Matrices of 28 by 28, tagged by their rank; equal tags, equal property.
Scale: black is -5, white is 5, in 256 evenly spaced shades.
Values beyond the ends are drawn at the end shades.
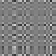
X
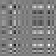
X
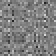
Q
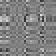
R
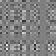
R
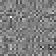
Q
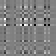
X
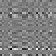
R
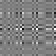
X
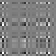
X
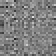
Q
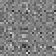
Q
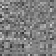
Q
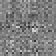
Q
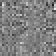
Q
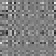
R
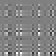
X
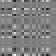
X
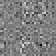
Q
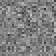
Q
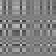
X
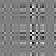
X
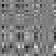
R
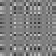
X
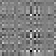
R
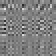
R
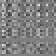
R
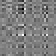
R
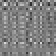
R
